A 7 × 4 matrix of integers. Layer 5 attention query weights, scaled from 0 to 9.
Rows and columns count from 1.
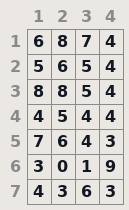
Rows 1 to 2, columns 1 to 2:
6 8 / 5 6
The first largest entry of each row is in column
2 2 1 2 1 4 3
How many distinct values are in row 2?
3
